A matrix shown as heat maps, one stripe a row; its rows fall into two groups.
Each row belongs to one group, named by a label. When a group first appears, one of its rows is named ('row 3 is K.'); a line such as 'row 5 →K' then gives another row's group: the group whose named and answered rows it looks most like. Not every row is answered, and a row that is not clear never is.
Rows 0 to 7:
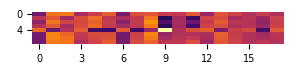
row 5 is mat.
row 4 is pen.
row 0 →mat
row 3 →mat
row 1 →mat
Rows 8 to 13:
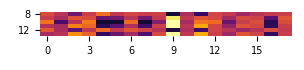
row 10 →pen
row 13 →pen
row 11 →pen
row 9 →pen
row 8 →mat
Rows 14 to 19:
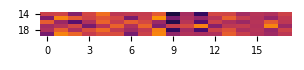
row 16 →mat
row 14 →mat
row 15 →mat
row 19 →mat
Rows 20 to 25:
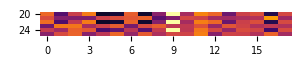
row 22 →pen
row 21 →mat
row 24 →pen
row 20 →pen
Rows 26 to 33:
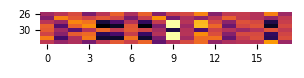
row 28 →pen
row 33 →mat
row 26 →mat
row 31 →pen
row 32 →pen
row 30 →mat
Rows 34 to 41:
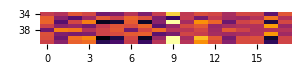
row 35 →mat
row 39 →mat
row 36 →pen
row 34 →pen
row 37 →mat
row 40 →pen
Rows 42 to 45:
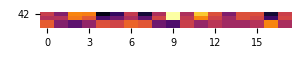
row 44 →mat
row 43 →pen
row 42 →pen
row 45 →mat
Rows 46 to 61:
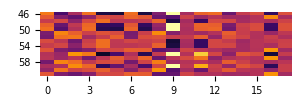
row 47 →mat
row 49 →pen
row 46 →pen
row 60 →mat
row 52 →mat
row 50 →pen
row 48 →mat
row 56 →pen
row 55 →mat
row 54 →mat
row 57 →mat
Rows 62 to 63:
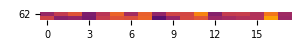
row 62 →mat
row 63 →mat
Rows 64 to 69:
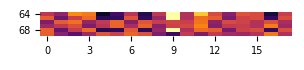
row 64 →pen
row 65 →pen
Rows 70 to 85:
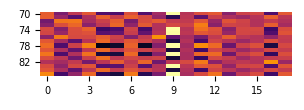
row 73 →mat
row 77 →mat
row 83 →pen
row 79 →mat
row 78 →pen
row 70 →pen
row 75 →pen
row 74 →pen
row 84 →mat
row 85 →pen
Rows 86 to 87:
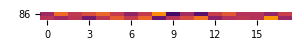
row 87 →mat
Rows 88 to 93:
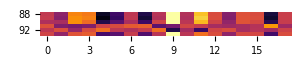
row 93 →pen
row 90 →pen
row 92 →mat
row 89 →pen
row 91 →mat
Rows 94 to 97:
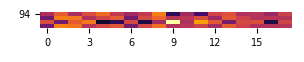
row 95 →mat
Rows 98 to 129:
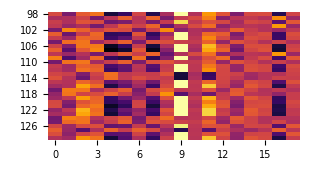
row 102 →mat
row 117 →mat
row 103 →pen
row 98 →pen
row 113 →mat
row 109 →pen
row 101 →mat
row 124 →mat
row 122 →pen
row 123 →pen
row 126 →pen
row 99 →mat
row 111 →pen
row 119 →pen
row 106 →pen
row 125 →mat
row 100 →pen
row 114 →mat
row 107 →pen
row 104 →pen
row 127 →mat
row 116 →pen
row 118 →mat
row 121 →pen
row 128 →pen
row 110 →mat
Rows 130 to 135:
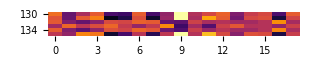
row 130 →pen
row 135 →pen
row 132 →mat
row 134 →mat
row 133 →mat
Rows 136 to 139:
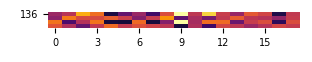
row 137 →mat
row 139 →mat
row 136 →pen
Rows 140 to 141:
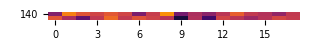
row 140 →mat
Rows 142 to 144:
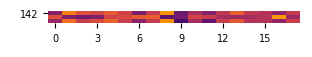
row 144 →mat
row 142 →mat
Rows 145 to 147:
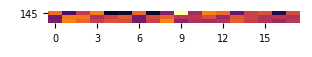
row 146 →mat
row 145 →pen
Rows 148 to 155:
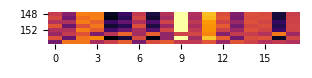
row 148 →pen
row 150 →pen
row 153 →mat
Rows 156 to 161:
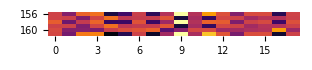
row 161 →pen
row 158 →pen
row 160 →mat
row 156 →pen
